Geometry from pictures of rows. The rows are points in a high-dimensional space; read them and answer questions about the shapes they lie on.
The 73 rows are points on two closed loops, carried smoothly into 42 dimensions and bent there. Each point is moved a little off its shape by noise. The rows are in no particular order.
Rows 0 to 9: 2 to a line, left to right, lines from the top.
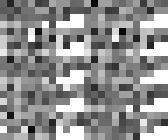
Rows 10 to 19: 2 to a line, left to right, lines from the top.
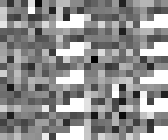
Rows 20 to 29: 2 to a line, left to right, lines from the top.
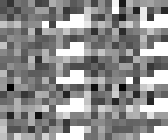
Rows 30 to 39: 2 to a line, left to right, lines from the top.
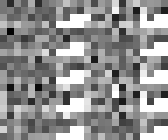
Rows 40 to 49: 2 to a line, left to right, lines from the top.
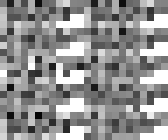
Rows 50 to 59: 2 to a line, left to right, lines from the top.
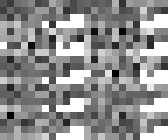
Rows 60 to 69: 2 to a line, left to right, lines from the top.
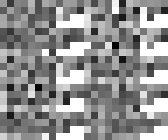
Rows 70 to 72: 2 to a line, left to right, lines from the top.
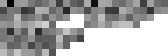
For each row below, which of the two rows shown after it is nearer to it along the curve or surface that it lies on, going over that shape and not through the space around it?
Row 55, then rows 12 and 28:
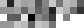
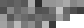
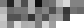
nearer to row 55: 12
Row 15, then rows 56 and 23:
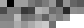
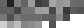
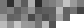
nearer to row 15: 56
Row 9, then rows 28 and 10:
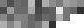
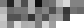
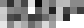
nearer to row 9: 28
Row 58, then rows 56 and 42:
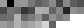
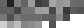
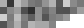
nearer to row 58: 42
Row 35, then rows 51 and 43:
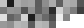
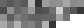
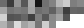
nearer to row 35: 51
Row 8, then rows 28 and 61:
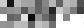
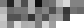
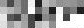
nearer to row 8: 61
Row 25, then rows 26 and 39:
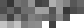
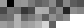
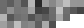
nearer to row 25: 26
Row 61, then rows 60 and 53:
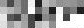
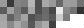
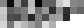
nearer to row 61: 53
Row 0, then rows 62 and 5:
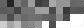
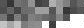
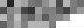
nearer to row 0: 62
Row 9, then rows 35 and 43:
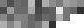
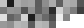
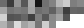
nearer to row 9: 35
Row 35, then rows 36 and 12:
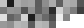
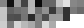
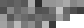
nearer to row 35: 12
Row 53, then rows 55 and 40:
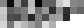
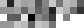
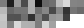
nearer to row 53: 40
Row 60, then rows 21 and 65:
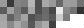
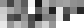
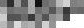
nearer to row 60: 65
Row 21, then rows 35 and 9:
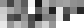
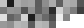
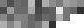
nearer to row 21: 35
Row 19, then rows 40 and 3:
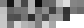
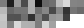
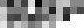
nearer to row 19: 40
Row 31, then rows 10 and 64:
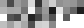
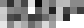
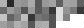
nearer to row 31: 10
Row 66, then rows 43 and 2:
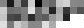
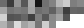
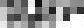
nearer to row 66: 2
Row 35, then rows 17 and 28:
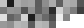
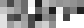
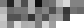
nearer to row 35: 17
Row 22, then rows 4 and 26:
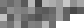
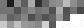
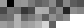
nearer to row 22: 4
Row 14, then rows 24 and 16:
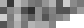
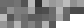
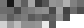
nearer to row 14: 24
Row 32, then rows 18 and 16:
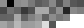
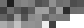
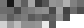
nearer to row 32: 18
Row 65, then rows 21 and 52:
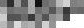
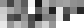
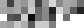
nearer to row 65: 21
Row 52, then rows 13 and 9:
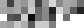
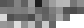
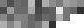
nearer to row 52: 9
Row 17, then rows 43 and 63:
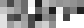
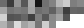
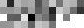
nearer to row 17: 63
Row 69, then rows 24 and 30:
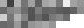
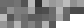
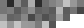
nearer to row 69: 24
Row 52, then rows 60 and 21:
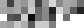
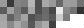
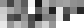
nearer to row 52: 21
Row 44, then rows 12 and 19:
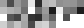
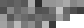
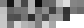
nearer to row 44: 19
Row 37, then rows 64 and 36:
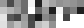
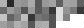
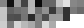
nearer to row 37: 36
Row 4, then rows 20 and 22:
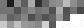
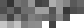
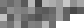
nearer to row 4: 20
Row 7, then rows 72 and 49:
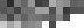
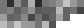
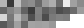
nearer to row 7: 72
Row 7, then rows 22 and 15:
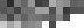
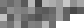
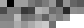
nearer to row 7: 15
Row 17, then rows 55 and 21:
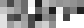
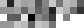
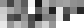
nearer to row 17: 21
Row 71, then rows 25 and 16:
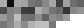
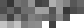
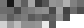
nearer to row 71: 25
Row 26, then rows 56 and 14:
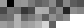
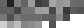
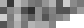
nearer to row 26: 14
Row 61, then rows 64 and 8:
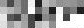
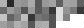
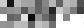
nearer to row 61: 8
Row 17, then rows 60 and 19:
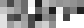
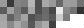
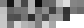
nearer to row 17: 19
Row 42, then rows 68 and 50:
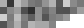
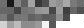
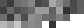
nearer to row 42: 50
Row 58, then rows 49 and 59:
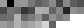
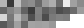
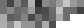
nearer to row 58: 49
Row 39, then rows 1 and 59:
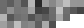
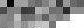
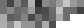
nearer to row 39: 59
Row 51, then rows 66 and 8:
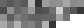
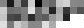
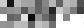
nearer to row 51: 8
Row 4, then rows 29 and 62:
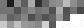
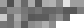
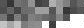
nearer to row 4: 62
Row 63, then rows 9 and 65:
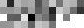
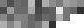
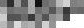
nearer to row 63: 9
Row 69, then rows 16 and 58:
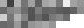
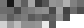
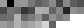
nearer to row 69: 58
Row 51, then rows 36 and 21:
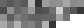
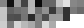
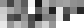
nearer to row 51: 36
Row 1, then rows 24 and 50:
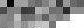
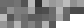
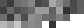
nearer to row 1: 50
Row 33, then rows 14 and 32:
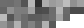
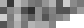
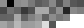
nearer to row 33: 14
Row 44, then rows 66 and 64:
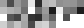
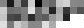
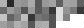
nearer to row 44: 66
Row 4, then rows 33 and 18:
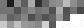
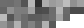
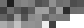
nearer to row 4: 33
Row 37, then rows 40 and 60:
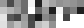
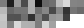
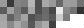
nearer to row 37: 40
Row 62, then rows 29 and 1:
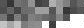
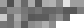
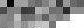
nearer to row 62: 1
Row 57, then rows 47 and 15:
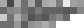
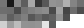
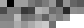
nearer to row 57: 15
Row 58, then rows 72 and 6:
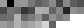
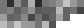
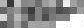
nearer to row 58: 6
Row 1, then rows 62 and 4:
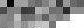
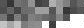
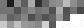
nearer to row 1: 62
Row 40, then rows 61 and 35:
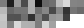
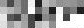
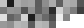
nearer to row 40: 61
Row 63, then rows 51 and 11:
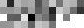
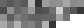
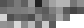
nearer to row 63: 51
